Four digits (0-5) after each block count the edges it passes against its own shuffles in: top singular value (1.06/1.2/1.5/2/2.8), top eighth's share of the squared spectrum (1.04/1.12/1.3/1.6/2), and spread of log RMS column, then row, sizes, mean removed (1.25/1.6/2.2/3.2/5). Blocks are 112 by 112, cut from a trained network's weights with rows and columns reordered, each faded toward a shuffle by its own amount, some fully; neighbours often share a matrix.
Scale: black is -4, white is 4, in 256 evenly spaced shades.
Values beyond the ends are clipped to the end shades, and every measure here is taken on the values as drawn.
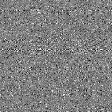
4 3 0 3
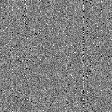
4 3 2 1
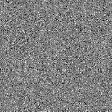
4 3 0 2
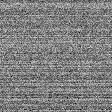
4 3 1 2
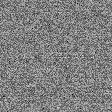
1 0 0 0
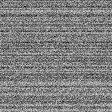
5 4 1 3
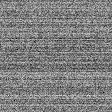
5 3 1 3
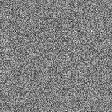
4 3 0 1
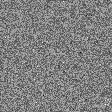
0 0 0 0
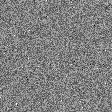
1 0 0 0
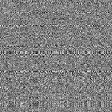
5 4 0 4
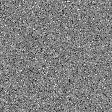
0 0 0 0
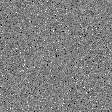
0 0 0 0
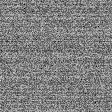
3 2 0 1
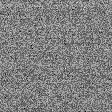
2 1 0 0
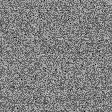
1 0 0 0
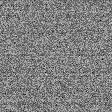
2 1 0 0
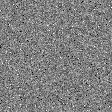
0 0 0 0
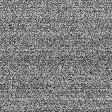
3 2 0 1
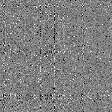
4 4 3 2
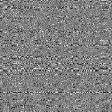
5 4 0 4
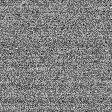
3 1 0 0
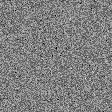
0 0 0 0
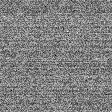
3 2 0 1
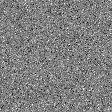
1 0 0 0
